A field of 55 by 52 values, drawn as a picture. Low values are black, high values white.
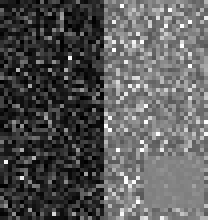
Seam: vertical, 50% of the way across, the right part higher. Odd patch: calmer, in the bottom right. Calmest part: bottom right.
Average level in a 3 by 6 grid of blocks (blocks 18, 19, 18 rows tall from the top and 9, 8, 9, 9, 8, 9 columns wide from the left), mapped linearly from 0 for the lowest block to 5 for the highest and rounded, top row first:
0 0 0 5 5 5 | 0 0 0 5 5 5 | 0 0 0 5 5 5
